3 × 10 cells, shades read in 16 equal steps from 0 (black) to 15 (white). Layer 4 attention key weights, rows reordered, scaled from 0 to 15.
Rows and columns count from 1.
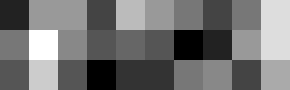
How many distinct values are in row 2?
9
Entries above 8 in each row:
5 3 2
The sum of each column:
14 36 22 9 20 17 14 14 20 36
